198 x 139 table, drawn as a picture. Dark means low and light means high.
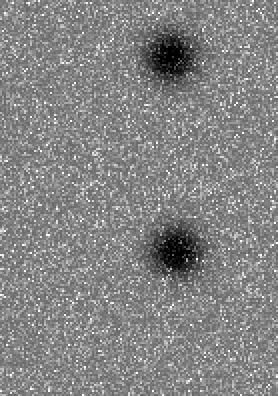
A few values lie far out on both sides of the bulk. Neither half mirrors the other. There are two dips. No row or column stands out. No seam splits the table. No overall slope runs across the table.
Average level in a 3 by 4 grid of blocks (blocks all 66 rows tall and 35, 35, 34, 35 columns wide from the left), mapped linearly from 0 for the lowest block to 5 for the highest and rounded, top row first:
5 5 0 5 | 5 5 1 5 | 5 5 4 5
